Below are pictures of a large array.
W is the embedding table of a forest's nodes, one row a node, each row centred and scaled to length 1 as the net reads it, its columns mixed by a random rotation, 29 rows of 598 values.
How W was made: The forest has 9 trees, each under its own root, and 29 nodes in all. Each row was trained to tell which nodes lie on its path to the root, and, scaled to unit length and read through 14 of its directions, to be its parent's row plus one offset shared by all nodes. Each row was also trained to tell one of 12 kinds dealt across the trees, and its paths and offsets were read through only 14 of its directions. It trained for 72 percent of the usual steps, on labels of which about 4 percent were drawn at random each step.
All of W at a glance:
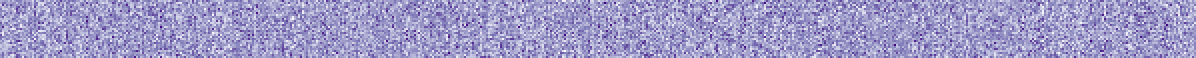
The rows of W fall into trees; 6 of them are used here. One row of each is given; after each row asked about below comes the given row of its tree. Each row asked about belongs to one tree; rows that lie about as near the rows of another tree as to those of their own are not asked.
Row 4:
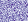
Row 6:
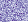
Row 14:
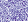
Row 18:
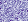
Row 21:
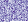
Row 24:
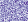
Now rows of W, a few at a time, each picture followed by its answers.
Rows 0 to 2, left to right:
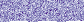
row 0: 4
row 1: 18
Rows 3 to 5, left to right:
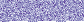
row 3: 6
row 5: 14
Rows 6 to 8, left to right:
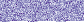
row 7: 6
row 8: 24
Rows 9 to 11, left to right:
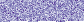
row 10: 24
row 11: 6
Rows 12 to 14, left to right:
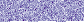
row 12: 24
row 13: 21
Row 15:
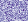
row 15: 18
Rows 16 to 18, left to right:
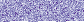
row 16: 6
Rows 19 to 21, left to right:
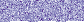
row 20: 4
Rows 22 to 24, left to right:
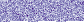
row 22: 14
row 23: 24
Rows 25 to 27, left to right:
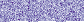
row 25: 4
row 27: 14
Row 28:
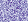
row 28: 4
